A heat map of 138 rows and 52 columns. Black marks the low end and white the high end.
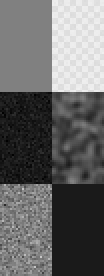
It is made of 3 by 2 panels. Panel 1,1: middling, flat. Panel 1,2: very high, checkered, faint in contrast. Panel 2,1: very low, fine-grained, faint in contrast. Panel 2,2: low, blotchy. Panel 3,1: middling, fine-grained. Panel 3,2: very low, flat.
